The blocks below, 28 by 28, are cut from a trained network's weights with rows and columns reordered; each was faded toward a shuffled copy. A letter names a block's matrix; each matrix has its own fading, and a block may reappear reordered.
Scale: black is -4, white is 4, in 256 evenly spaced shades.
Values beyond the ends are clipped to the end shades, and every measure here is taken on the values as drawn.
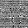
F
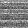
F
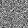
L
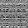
F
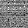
F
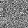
L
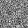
L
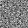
L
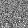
L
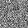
L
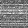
F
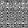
F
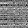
F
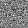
L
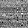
F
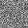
L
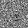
L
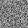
L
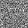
L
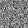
L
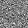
L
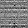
F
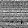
F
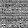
F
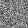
L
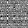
F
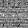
F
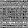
F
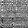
F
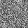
L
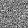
L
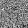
L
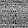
F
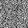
L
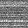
F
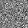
L
